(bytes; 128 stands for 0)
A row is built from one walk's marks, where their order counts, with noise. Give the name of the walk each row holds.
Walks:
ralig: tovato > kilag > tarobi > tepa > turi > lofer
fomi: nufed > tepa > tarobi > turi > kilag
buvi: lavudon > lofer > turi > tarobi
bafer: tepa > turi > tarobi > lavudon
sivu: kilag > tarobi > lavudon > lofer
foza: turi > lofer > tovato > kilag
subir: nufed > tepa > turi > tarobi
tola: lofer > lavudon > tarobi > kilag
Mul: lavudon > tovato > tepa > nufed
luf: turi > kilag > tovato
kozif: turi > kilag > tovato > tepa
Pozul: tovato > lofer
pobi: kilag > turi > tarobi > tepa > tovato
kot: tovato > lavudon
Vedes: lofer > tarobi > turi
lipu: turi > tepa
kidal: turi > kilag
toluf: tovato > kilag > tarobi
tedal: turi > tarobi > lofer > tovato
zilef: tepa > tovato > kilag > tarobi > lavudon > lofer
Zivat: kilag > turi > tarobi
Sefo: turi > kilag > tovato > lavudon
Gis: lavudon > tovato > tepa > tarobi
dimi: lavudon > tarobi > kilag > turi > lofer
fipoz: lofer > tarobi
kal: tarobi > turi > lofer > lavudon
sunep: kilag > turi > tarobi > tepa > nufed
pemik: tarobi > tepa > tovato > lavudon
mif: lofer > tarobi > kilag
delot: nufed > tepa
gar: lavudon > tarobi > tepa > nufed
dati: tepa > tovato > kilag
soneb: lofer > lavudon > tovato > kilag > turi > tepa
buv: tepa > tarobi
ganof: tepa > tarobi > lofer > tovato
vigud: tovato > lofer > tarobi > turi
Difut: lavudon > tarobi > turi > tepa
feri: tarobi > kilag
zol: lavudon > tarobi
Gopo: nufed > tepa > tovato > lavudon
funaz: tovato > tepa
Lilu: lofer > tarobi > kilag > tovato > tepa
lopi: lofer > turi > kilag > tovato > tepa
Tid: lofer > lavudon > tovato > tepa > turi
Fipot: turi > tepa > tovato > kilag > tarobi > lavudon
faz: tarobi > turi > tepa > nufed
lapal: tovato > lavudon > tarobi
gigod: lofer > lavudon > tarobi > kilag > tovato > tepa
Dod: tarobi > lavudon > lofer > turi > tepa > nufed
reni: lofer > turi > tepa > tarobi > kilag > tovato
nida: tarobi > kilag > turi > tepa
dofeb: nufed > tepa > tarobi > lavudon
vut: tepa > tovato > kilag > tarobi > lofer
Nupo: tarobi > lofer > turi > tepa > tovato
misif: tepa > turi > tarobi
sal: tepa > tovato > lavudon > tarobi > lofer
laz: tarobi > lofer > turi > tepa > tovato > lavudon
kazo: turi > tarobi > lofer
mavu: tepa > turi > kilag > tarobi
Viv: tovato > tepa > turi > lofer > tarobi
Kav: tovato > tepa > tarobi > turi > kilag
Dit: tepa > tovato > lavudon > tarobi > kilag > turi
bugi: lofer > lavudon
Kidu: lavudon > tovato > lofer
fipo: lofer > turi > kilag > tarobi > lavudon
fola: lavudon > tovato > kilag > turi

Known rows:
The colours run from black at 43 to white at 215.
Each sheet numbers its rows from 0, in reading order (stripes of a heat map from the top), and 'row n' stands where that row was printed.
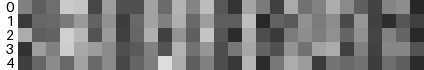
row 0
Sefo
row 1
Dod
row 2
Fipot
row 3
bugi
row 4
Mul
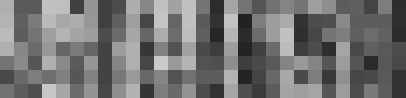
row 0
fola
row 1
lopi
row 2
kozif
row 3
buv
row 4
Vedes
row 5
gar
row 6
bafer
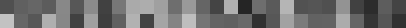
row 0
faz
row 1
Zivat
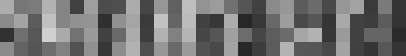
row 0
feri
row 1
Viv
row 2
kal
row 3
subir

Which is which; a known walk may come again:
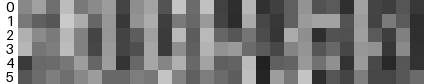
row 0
Viv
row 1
bafer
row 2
toluf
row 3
feri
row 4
Dod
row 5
delot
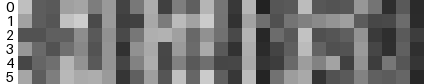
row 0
nida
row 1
fola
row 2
faz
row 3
subir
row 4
dofeb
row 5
lopi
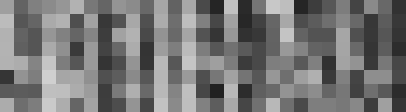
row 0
funaz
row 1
Kav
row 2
misif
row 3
Zivat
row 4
mif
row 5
bugi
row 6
Tid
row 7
foza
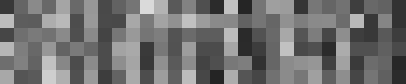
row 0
Mul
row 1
kidal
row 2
gar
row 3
buv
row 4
zol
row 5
Fipot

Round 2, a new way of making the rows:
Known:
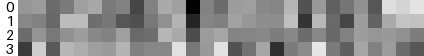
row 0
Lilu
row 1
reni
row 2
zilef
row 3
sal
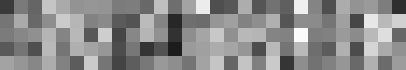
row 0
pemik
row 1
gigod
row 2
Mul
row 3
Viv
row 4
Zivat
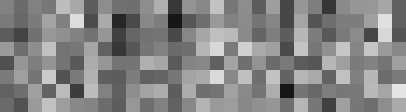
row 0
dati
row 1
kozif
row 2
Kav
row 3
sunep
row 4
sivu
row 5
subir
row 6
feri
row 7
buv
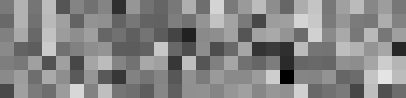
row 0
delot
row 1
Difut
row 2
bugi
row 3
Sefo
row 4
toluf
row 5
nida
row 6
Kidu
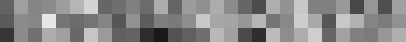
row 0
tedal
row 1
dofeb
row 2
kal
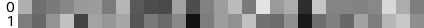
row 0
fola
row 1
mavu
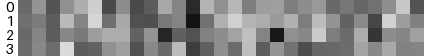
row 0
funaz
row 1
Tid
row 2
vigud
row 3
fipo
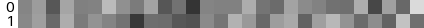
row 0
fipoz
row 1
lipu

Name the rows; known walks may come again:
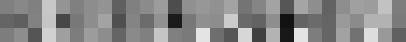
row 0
Fipot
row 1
mavu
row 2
Dit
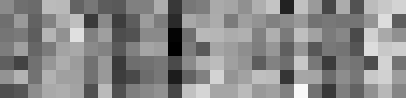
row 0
reni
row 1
funaz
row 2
Tid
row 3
Lilu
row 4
Kav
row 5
soneb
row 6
Gis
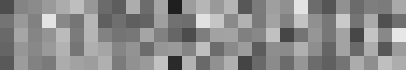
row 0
ganof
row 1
bafer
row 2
tola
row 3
zol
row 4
vut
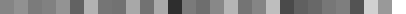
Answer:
mif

